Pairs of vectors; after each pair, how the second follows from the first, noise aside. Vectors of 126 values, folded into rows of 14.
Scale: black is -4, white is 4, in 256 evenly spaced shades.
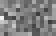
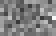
reversed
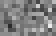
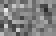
reversed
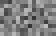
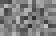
copied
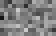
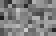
copied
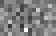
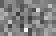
copied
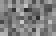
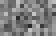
reversed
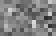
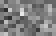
reversed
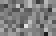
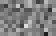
copied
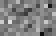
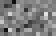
reversed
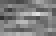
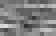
wrapped around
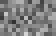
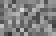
wrapped around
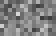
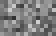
reversed
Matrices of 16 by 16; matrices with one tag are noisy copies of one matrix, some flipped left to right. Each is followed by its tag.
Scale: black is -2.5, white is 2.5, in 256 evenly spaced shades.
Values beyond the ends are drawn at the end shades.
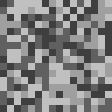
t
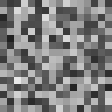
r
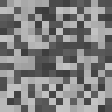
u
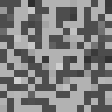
r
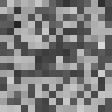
u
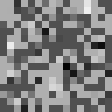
t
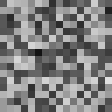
u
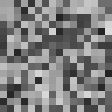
t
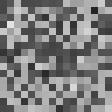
u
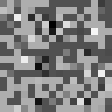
u
